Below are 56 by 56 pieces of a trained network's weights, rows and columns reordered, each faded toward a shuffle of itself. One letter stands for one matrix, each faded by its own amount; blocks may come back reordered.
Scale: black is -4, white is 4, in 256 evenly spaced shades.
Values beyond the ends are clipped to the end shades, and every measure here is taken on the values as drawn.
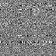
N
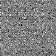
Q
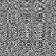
N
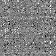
Q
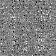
Q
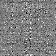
Q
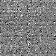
Q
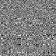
N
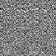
N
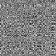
N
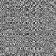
N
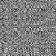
N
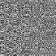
N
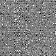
Q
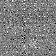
Q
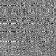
N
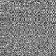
N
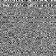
N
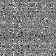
Q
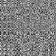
N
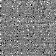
Q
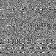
N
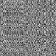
N
